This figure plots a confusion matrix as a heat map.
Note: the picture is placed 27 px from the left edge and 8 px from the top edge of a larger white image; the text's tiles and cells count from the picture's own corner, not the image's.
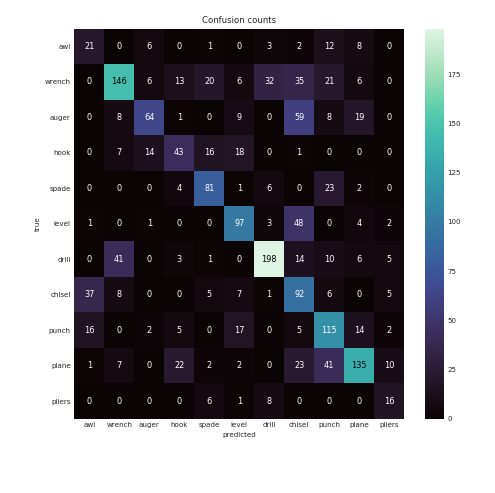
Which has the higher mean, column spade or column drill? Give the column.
drill
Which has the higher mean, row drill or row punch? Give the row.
drill
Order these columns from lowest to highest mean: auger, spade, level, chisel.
auger, spade, level, chisel
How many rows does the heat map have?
11
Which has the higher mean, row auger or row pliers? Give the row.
auger
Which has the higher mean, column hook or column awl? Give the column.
hook
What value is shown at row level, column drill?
3
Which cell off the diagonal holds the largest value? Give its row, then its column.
auger, chisel
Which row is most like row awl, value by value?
pliers
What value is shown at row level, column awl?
1
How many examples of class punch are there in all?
176
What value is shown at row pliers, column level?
1
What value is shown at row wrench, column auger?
6
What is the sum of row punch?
176
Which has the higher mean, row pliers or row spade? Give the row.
spade
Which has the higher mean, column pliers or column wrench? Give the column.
wrench
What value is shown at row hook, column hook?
43
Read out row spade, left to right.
0 0 0 4 81 1 6 0 23 2 0
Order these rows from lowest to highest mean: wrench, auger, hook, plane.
hook, auger, plane, wrench
